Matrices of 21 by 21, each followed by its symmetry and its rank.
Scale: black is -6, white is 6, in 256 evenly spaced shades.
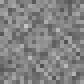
symmetric, full rank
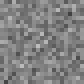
neither, full rank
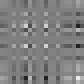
symmetric, rank one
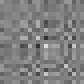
symmetric, rank two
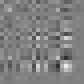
symmetric, rank two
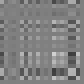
symmetric, rank one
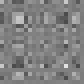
symmetric, rank two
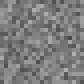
neither, full rank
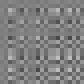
symmetric, rank one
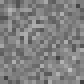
symmetric, full rank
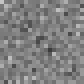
symmetric, full rank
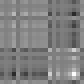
symmetric, rank one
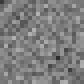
symmetric, full rank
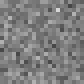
neither, full rank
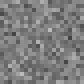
neither, full rank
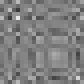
symmetric, rank two
